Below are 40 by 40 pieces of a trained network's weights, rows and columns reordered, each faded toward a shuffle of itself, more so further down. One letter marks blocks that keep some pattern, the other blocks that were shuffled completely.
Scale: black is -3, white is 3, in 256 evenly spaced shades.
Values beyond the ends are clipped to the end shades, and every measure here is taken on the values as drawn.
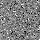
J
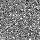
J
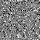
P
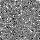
J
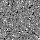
J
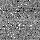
P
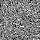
J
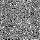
P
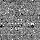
P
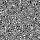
J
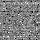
P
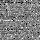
P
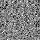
P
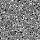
P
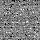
P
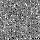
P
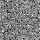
P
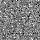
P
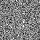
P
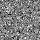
P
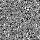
P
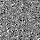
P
